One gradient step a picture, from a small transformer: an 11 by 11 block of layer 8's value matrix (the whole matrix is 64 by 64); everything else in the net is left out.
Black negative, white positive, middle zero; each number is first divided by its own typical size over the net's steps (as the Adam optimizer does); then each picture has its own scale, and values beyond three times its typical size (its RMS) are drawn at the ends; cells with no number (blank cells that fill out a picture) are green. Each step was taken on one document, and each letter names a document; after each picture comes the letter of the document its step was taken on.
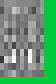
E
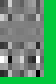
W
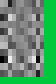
W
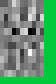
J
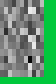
J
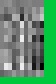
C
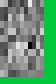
J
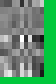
C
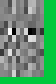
E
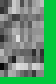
C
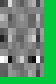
W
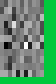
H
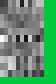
C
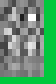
J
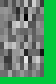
H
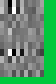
E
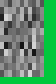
H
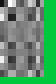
W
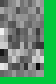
C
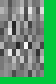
E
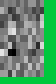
J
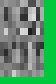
J
